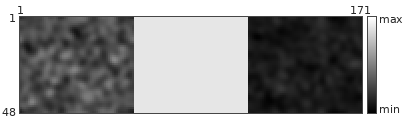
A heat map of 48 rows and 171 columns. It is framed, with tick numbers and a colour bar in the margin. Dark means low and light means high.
It is made of 1 by 3 panels. Panel 1,1: low, blotchy. Panel 1,2: very high, flat. Panel 1,3: very low, blotchy, faint in contrast.
